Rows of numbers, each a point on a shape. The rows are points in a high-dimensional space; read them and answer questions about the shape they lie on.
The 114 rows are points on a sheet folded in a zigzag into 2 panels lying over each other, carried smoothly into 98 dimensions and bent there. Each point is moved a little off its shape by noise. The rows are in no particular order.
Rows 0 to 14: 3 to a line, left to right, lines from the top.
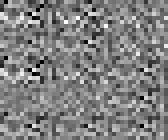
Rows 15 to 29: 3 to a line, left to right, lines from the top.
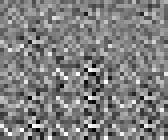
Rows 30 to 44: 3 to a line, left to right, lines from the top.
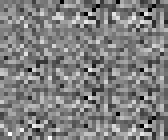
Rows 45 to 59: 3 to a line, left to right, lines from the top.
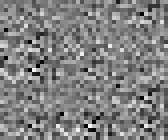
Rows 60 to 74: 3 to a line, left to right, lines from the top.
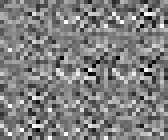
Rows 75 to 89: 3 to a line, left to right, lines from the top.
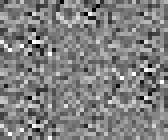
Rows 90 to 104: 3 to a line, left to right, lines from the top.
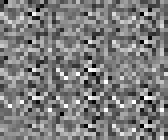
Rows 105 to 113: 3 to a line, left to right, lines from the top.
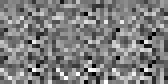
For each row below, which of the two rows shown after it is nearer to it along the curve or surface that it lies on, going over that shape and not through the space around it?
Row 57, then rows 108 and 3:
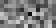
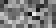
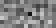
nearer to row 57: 3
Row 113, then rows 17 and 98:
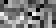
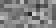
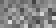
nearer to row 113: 17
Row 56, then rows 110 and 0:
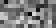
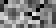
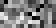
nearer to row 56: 0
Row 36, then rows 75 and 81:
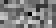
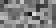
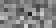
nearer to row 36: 81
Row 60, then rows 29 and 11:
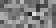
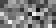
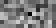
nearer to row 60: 29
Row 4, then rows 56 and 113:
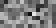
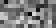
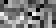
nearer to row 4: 113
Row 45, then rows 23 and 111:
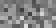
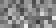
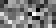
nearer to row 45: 23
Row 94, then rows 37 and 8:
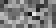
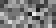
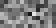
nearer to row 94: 8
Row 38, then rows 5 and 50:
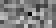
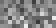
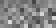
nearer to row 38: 5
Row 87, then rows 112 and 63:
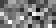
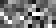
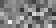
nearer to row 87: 63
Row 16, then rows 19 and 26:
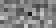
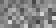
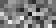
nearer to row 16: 26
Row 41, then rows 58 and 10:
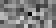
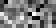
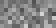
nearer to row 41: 58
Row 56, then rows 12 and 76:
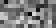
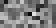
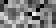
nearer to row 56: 76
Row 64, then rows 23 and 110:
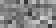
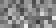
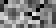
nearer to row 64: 110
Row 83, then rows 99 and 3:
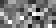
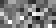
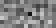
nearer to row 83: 99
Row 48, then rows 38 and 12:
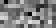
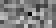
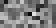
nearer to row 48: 38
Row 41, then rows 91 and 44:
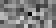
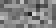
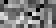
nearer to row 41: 44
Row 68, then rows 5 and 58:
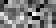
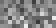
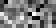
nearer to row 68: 58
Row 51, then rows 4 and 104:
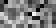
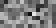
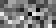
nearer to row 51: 4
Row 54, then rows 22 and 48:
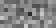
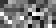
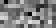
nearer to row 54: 48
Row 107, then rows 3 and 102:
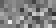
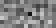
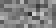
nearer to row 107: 102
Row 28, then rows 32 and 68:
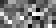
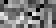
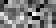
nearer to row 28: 68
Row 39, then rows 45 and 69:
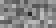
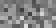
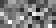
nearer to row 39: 45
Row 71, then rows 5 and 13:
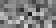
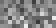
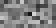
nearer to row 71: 5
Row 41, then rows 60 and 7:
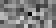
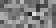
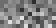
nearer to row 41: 7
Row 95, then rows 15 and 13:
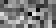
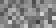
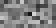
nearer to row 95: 13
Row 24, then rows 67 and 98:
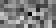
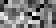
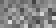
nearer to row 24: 67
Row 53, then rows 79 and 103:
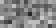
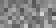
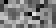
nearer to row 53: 103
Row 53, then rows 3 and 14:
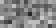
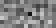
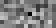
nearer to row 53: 3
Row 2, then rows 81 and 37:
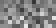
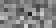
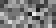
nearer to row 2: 81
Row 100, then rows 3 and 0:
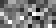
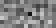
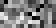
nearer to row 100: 0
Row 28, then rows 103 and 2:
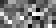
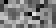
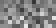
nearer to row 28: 103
